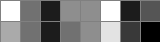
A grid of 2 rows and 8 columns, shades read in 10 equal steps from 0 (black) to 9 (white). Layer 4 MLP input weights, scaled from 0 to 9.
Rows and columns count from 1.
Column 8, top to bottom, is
3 0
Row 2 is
6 4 1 4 5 8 2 0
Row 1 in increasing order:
1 1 3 4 5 5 9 9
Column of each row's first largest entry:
1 6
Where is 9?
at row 1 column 1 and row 1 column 6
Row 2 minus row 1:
-3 0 0 -1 0 -1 1 -3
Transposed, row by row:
9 6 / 4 4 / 1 1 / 5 4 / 5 5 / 9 8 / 1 2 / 3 0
